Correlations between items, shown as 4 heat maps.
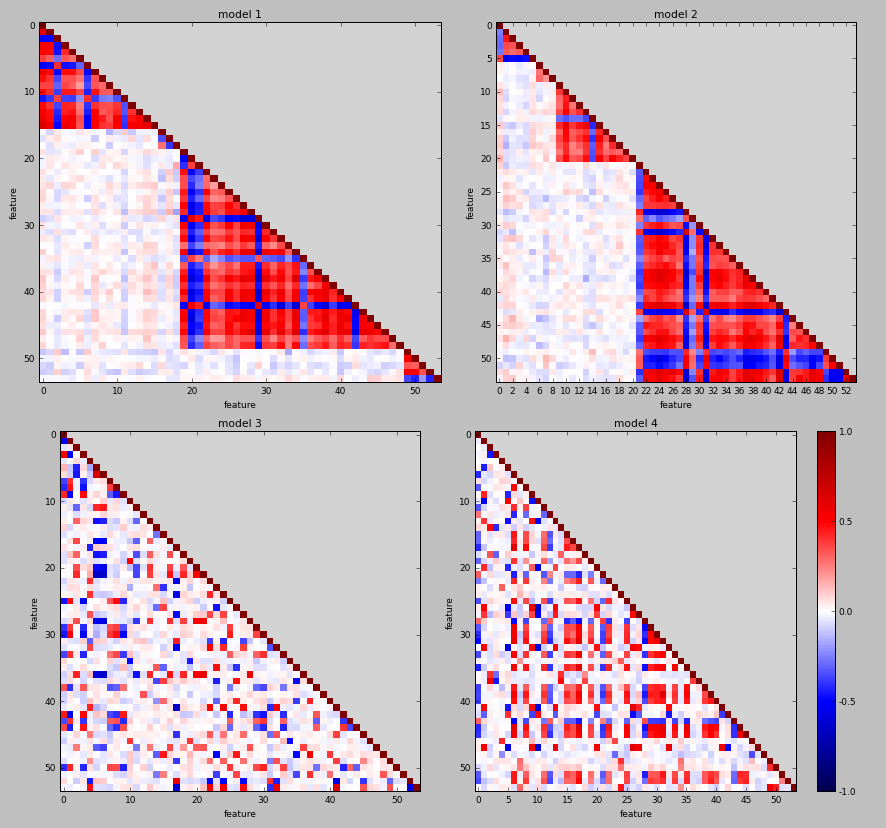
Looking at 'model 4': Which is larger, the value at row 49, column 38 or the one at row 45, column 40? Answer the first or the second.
the second
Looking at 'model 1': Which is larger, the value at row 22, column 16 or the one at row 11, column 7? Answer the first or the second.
the first
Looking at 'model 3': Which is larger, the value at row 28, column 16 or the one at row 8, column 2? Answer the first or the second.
the first
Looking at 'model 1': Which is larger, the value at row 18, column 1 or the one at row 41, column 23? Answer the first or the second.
the second
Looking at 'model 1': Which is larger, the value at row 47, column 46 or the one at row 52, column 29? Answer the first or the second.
the first
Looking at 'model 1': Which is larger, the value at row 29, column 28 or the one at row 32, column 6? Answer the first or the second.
the second
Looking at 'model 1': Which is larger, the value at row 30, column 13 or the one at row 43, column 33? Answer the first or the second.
the second
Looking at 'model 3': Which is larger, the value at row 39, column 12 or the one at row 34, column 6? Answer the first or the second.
the first
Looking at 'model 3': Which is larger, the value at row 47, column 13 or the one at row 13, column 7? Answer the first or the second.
the first
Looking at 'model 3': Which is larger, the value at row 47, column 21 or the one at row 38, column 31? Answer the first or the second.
the first
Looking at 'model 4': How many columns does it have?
54
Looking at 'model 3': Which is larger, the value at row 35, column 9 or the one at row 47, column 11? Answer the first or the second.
the first
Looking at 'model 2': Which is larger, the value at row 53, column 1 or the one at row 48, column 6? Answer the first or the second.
the first
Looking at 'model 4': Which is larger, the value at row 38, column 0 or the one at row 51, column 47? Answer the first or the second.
the second
